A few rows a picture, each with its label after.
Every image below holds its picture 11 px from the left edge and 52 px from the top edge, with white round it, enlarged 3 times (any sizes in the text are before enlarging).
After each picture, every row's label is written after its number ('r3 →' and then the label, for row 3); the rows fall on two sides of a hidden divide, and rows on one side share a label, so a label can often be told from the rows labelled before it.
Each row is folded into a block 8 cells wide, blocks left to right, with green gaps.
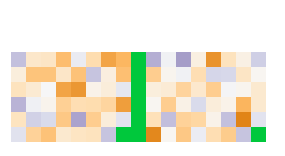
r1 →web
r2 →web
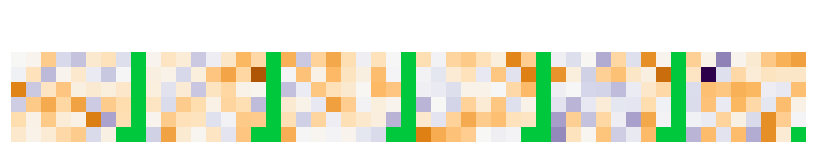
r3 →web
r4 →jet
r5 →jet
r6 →jet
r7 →jet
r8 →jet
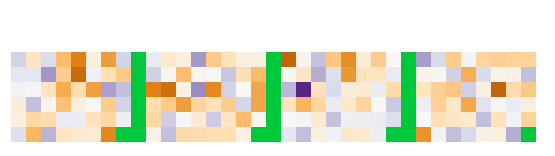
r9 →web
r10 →web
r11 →jet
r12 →web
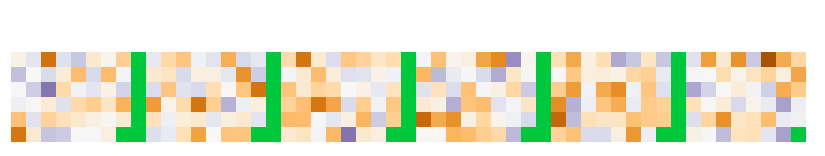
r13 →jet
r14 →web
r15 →web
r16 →web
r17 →web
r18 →jet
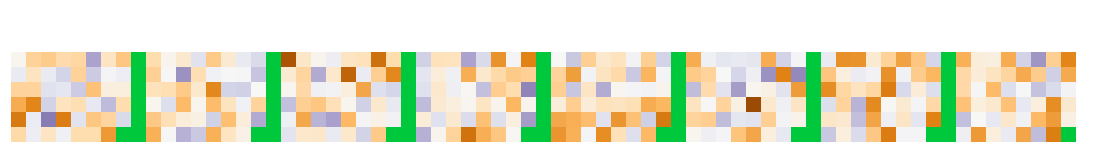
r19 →web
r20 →web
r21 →jet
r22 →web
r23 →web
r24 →web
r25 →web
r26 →jet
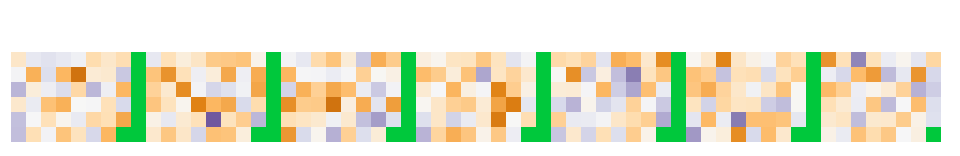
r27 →jet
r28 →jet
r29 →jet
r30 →web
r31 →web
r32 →web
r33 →web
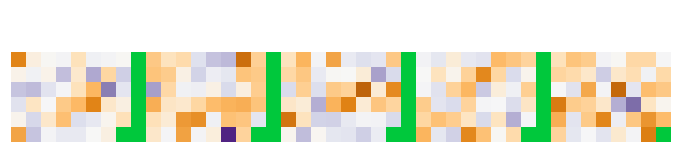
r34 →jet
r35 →jet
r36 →web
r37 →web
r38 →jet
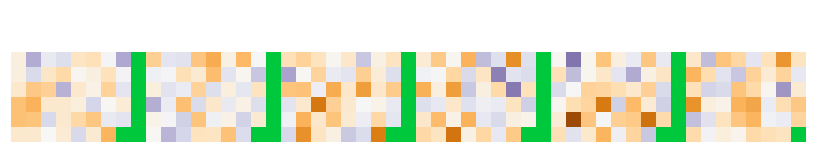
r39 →web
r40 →web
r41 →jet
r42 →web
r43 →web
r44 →jet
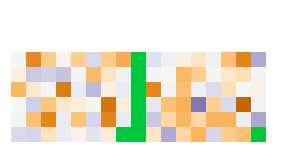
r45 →jet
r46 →web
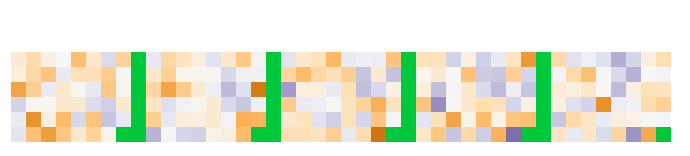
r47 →web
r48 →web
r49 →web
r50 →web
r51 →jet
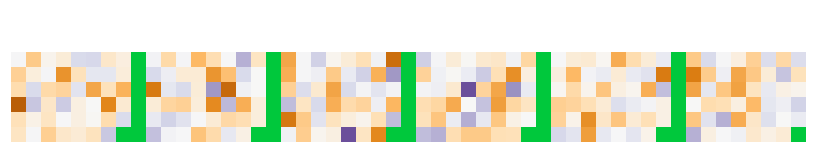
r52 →web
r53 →web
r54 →web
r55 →web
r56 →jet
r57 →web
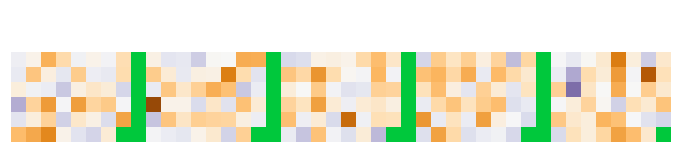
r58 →jet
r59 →jet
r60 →web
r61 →web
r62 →web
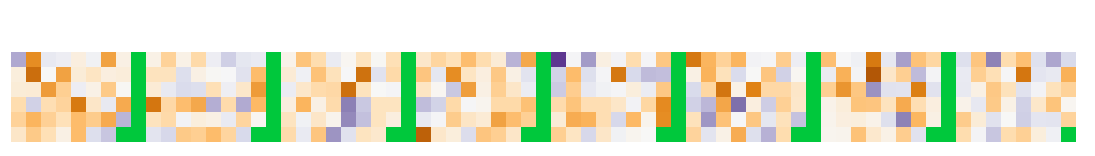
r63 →web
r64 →web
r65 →jet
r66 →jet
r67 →web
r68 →jet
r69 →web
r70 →web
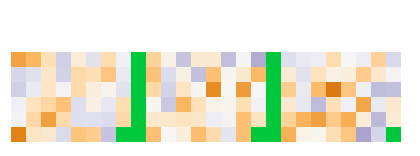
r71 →jet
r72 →jet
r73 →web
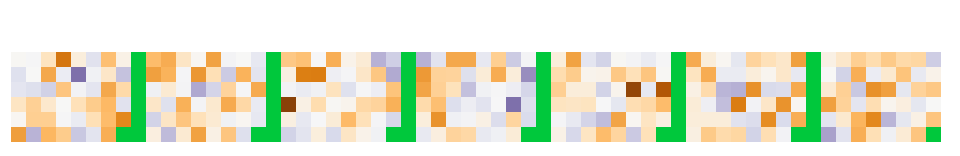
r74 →jet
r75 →web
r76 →web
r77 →web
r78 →web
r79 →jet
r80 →jet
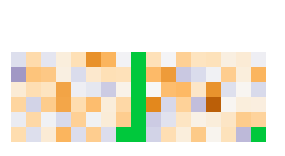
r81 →web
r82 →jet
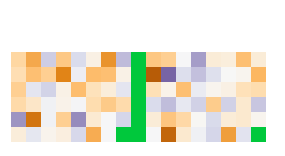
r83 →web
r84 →jet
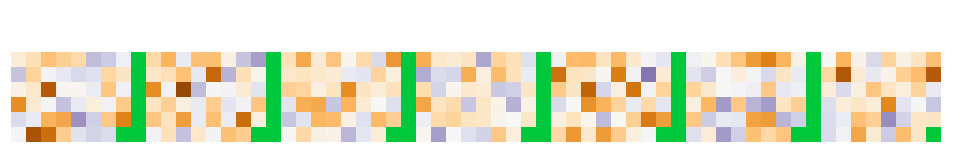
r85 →jet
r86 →web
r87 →jet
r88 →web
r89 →web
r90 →web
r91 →jet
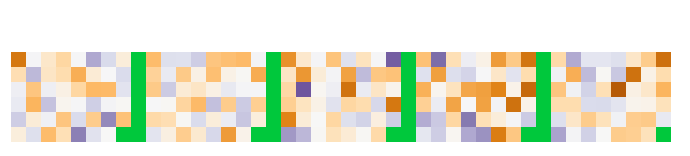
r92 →jet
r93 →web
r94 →web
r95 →jet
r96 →jet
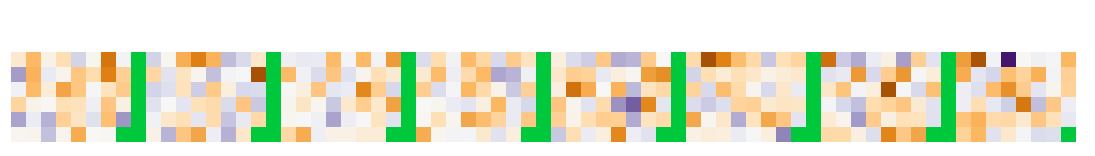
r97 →jet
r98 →jet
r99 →web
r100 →web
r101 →jet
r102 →web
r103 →jet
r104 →jet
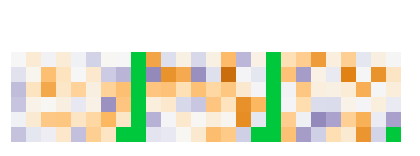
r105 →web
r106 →jet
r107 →web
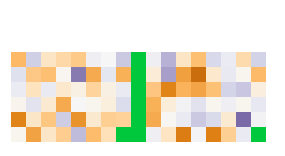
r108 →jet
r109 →web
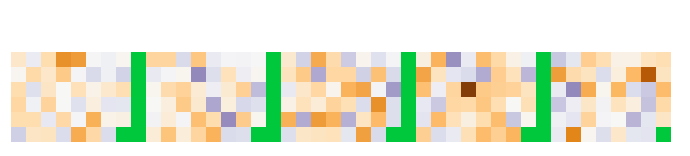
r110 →web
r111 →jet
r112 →web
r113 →web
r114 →jet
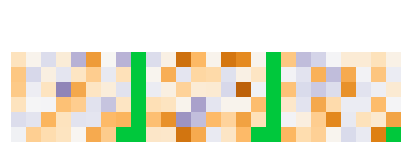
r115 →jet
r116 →web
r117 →jet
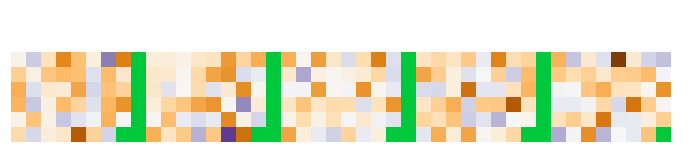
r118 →web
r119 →jet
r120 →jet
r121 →jet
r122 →jet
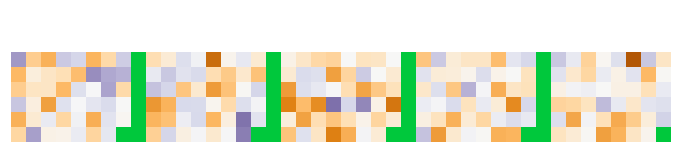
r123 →web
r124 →web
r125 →web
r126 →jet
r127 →web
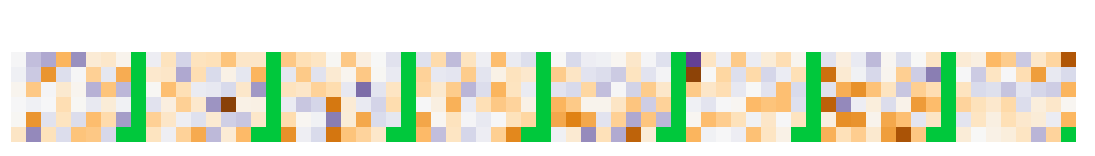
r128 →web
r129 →web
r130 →web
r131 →web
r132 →web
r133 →web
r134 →web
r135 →jet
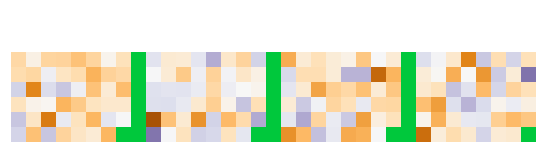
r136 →jet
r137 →web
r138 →jet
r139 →web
